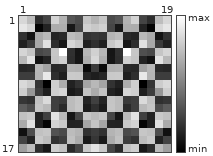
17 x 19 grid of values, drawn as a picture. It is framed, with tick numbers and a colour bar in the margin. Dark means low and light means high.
Odd rows or columns: none. Mirror symmetry: left to right. Slope: none. Seam: none. Histogram: two levels. Grain: checkered.
